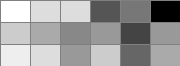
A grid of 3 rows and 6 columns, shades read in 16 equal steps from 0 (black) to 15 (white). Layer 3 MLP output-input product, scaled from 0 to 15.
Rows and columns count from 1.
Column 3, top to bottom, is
13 8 9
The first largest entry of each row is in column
1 1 1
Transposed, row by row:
15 12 14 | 13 10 13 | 13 8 9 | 5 9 12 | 7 4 6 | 0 9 10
